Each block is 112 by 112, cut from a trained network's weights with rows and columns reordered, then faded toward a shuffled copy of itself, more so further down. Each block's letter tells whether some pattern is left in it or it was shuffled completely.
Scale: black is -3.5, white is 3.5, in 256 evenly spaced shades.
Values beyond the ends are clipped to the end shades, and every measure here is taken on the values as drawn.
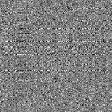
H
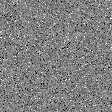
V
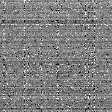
H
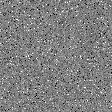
V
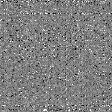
H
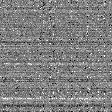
H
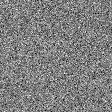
V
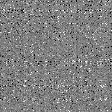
H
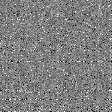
H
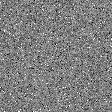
V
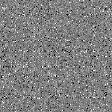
H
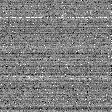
H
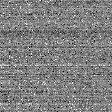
H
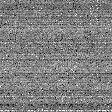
H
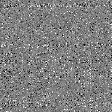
H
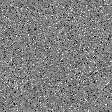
V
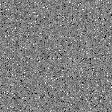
H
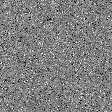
V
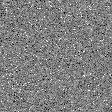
V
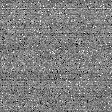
H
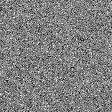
V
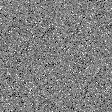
V
